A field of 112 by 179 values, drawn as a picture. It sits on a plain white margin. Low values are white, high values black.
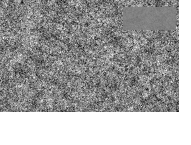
In the top right lies a patch that is calmer than the rest. The halves do not mirror each other. There is no overall slope. The histogram is bell-shaped.
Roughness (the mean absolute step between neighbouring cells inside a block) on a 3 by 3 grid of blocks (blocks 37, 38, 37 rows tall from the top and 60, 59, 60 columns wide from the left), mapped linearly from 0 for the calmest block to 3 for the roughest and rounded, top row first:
330 | 333 | 333
